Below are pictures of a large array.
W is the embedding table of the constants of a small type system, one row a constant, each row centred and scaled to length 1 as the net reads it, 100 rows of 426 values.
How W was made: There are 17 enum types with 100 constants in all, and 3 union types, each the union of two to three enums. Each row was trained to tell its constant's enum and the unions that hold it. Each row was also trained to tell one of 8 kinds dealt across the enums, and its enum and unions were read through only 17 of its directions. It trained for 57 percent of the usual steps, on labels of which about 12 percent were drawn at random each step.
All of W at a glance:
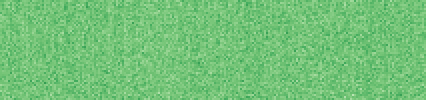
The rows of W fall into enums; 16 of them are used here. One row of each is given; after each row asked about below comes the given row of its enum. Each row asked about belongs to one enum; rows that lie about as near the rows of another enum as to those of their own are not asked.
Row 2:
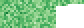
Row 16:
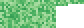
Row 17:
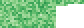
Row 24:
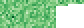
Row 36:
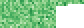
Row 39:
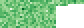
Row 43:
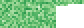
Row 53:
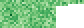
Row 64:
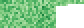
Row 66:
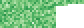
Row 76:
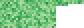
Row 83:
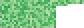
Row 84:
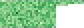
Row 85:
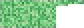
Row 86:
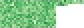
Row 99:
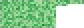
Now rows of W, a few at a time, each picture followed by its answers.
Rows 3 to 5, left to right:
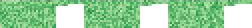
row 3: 39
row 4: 66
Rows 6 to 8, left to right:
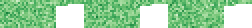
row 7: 99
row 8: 2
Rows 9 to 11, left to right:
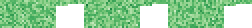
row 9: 53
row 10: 76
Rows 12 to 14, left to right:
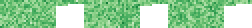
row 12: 66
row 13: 64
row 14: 86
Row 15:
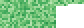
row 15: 83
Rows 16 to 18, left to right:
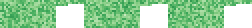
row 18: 76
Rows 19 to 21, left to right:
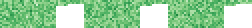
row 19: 84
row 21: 83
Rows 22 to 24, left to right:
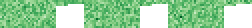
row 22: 17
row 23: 17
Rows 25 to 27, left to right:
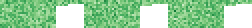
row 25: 2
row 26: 84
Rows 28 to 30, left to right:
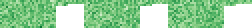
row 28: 17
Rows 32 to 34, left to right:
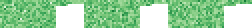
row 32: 83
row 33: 99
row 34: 36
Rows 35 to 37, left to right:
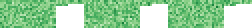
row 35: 64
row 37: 76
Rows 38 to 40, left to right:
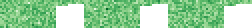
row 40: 83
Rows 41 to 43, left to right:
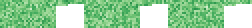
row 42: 36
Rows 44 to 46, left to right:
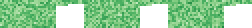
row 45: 66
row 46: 64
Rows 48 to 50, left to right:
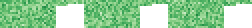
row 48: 43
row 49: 36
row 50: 36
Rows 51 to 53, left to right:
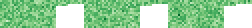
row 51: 99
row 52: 2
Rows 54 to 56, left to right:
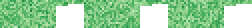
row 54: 76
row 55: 85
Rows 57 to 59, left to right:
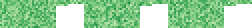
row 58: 53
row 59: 53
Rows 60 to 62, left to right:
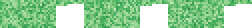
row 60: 17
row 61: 2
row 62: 36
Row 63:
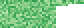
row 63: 64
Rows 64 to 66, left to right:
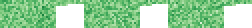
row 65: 66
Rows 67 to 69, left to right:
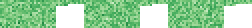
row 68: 86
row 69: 17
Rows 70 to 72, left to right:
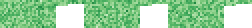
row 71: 66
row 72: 84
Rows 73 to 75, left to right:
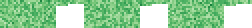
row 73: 83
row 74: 17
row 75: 86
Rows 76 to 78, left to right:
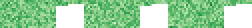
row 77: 83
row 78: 36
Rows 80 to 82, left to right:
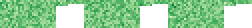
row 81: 53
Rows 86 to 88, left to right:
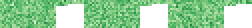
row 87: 66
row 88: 2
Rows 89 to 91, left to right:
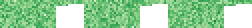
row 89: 64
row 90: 86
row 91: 39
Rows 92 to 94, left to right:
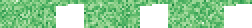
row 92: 39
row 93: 64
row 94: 53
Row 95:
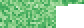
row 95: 85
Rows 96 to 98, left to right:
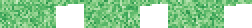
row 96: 39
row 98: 24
